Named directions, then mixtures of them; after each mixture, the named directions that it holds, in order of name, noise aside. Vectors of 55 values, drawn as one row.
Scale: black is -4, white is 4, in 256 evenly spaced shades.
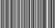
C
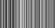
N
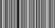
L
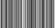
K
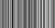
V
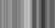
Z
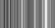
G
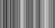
G, N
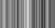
L, Z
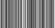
K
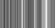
G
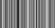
L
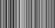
N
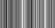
G, K, N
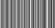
C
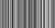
V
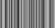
K, L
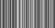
K, L, N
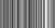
G, L, V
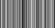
K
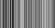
G, N, V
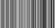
C, L, Z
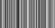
L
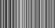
N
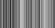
G, N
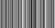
K, V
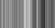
Z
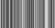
C, G, K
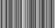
K
